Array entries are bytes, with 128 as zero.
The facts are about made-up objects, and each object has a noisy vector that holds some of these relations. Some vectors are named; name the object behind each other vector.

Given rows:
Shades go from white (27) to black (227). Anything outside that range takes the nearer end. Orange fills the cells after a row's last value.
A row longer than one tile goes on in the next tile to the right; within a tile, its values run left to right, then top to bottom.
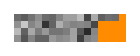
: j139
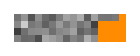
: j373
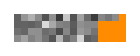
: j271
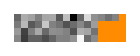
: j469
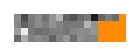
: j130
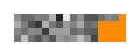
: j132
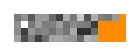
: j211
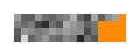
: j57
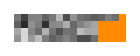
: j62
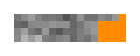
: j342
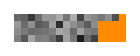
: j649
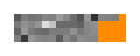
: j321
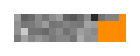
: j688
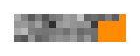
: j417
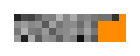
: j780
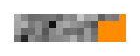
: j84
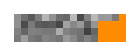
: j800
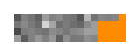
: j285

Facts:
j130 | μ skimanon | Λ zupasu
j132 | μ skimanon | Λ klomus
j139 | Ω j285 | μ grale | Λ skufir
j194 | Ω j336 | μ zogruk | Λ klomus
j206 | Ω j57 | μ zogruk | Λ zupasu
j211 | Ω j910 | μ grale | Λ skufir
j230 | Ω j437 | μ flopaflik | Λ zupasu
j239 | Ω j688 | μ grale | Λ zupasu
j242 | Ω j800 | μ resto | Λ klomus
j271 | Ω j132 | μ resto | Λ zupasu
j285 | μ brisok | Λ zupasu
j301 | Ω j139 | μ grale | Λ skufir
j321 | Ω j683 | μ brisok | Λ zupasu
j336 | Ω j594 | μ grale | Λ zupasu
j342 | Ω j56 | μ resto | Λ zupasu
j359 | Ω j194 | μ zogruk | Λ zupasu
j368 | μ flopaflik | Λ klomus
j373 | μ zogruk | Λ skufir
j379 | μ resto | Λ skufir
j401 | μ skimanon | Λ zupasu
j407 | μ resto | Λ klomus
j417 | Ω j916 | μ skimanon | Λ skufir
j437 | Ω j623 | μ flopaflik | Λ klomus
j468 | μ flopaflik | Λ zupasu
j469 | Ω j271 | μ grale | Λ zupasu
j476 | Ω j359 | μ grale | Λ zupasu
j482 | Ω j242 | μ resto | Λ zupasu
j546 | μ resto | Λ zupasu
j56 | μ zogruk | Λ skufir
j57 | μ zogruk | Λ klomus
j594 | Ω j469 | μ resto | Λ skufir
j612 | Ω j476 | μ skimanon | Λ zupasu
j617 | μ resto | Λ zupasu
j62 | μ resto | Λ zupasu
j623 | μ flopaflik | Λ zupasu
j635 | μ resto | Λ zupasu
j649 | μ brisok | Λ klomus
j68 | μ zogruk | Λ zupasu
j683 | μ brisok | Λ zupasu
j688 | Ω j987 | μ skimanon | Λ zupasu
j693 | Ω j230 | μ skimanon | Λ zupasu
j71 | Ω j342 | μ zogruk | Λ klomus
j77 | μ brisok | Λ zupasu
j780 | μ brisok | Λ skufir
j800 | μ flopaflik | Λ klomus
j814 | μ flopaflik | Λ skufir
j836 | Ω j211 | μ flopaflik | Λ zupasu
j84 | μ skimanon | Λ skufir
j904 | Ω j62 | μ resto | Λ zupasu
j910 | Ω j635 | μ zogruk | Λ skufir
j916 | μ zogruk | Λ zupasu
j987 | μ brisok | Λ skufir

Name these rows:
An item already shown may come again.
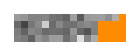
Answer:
j230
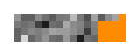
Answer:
j57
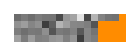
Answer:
j379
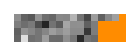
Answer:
j57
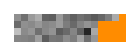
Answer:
j239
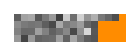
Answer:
j594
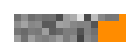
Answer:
j379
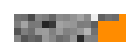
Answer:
j56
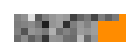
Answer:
j476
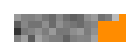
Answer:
j916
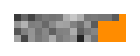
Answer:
j987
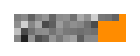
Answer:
j301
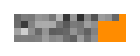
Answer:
j836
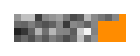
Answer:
j359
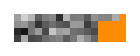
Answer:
j194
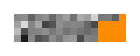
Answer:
j301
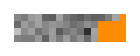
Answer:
j239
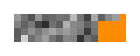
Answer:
j57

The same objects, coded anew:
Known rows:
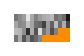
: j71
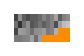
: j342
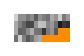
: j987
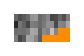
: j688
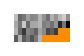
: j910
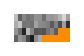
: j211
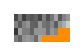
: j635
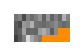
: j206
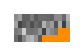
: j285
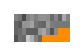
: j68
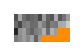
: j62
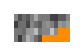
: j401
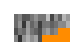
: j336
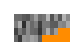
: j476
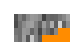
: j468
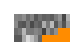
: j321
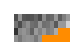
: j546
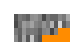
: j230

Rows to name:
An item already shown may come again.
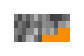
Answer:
j612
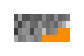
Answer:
j271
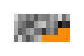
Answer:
j987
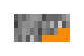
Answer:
j468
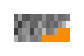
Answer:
j271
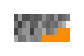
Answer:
j271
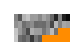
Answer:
j132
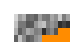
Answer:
j780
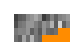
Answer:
j836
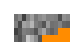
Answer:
j916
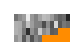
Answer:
j194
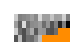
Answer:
j56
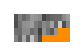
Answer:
j468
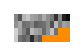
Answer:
j132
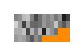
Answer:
j649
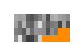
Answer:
j379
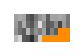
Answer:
j594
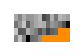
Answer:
j814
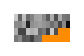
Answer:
j417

